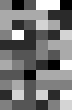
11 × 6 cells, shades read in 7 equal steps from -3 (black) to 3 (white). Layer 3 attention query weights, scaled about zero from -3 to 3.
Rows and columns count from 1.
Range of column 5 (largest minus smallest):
6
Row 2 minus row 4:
1 -2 3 2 0 -4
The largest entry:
3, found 5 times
